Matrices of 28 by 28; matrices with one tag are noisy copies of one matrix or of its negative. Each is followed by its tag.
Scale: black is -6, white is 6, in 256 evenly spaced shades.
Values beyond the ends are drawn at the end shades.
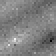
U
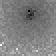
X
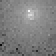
X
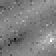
U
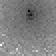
X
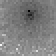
X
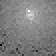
X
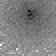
X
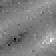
U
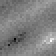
U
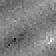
U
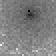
X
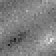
U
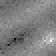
U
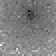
X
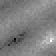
U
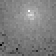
X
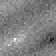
U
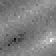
U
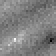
U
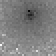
X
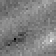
U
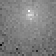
X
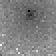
X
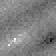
U
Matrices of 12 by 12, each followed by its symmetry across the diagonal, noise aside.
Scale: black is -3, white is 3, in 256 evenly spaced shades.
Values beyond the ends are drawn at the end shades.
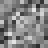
symmetric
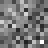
symmetric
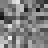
antisymmetric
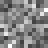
symmetric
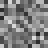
antisymmetric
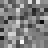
antisymmetric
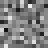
antisymmetric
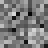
symmetric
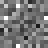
symmetric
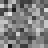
antisymmetric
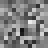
antisymmetric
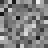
symmetric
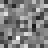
antisymmetric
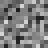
symmetric
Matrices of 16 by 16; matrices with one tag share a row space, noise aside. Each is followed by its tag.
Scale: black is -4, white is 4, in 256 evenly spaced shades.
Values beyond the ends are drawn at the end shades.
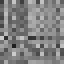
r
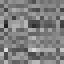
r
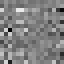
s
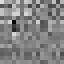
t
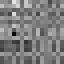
t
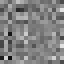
s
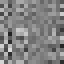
s
